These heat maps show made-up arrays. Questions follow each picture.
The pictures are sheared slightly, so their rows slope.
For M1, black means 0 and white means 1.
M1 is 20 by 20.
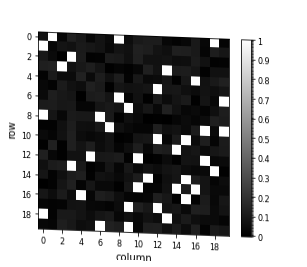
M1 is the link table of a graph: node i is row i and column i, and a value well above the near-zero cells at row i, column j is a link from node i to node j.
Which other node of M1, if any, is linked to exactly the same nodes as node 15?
none
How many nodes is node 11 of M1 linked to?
1
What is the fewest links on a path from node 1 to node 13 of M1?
3
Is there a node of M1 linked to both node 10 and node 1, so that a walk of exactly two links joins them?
no
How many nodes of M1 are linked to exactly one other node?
6
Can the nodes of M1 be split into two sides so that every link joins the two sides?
yes
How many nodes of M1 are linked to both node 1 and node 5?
0
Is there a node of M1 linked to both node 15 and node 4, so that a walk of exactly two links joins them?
yes
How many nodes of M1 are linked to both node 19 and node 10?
0
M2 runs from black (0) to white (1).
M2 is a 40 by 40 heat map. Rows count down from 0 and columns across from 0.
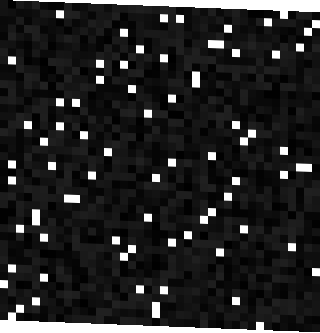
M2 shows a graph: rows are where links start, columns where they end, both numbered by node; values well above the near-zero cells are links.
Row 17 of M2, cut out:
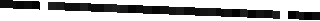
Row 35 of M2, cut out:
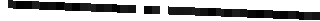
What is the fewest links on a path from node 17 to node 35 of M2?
1
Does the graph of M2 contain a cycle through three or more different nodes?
no
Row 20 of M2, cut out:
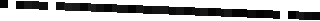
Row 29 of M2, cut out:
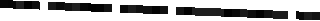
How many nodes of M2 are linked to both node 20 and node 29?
0
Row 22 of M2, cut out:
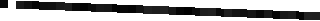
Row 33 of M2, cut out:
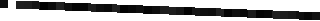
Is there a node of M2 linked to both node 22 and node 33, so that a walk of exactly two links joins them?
yes
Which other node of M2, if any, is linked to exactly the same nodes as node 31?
node 3
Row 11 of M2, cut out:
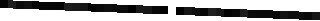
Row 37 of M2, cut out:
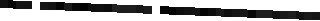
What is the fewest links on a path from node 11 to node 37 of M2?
3
